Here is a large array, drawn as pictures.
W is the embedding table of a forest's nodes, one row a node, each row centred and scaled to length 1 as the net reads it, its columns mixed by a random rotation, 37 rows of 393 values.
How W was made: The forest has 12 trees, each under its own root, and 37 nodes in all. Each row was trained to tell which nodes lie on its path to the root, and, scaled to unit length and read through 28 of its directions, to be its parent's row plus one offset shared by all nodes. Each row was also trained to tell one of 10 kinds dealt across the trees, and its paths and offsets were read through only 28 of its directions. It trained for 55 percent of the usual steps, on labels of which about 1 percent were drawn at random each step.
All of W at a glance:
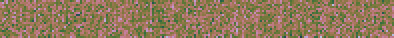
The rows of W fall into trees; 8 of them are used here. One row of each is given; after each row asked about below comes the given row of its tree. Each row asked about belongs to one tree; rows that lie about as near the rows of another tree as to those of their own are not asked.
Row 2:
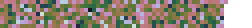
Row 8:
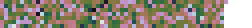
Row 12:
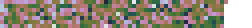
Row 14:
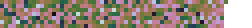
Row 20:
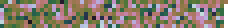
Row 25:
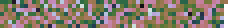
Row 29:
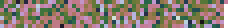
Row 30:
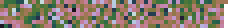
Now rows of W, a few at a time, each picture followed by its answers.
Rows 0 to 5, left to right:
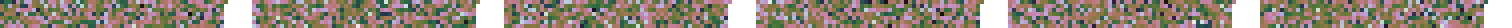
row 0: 25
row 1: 12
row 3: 12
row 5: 30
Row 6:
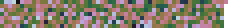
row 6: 29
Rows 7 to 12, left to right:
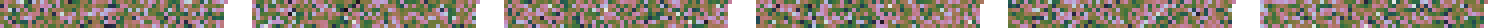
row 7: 14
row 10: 8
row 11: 2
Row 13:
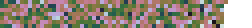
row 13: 30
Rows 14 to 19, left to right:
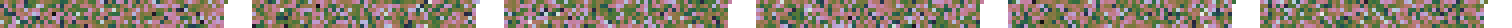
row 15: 2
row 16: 29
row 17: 12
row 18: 20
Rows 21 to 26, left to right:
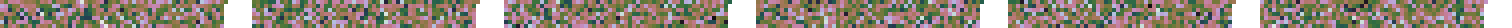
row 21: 20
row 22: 30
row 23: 12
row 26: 8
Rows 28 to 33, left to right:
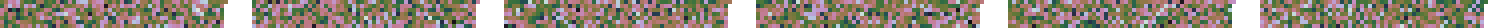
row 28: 20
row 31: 30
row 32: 2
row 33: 25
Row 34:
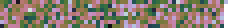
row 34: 8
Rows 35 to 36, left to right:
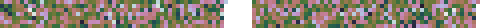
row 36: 2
